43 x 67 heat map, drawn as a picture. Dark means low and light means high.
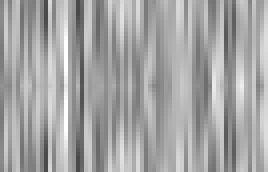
Streaks run downward. No overall slope runs across the table. It is mirror symmetric from top to bottom. The centre is the smoothest part.
